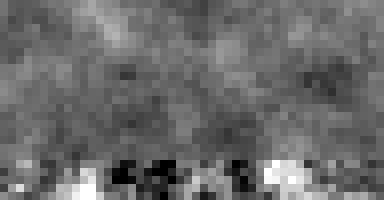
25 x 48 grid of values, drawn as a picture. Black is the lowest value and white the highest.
Seam: horizontal, 80% of the way down, the top part calmer. Ninth with the lowest average: bottom middle. Slope: none. Grain: blotchy.
